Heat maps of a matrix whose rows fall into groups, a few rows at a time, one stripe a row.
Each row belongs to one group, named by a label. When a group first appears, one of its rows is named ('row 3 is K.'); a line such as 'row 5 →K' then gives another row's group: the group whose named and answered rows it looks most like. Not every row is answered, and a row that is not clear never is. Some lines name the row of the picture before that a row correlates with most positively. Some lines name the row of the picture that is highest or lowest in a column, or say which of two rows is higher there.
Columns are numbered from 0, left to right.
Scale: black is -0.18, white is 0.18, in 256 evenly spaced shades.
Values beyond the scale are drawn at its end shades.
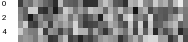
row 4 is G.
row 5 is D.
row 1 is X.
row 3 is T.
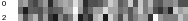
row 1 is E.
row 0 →T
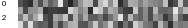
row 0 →D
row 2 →G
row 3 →E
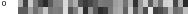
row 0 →X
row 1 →T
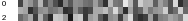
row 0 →G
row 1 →D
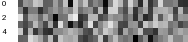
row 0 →G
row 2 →X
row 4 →E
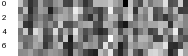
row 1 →T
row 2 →T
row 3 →D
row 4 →G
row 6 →D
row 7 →D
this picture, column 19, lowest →7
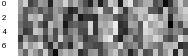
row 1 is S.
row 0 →T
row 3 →D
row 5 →D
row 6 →G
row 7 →X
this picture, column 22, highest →0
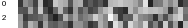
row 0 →G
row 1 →D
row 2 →E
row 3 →S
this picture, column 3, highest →3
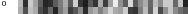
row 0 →X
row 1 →X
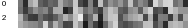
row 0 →X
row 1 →T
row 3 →T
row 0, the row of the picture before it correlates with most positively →0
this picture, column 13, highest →1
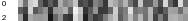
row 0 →X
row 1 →T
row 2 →T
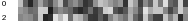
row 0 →D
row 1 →D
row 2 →G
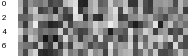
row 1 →X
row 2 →T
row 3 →X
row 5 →X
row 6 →G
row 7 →X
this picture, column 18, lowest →4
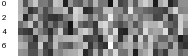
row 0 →S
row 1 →T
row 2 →E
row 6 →G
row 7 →T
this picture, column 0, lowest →4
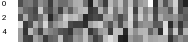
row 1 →G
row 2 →T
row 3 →S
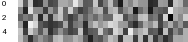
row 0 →E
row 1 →X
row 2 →S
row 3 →X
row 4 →S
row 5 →T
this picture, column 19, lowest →0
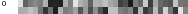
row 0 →E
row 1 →X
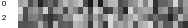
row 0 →T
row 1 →S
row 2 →E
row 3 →G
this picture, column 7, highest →3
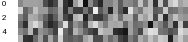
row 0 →T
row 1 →S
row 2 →T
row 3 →X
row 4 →D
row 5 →D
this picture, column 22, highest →1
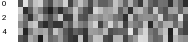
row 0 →G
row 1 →E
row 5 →S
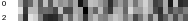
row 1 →S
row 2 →X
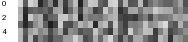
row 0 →X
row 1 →D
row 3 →D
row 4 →S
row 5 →E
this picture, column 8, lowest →5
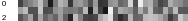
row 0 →T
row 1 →G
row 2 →D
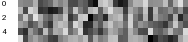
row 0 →D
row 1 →X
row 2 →G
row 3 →T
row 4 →T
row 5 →E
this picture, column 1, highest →2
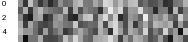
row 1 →G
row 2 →D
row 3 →X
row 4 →S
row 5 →E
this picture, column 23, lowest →3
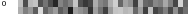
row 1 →G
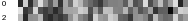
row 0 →G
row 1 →E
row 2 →E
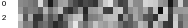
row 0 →D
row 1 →S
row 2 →E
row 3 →E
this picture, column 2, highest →2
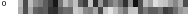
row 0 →X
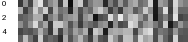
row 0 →G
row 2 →G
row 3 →S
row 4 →G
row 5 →G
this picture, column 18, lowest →3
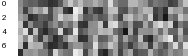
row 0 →E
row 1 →T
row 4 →D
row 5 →X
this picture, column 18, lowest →7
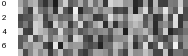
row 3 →G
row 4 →S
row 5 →T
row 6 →G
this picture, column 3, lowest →5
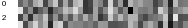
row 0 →G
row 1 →E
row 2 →G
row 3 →S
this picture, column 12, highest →0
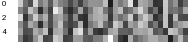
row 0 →S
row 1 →S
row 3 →S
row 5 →D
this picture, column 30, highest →4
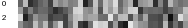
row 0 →T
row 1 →E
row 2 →E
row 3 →S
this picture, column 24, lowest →1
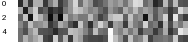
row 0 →G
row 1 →E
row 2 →G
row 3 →S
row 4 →E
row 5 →G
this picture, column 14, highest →2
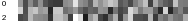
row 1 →S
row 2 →T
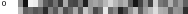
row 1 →D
